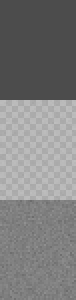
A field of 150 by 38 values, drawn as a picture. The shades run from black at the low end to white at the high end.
The table splits into 3 rows of 1 panel. Panel 1,1: low, flat. Panel 2,1: high, checkered, faint in contrast. Panel 3,1: middling, fine-grained, faint in contrast.
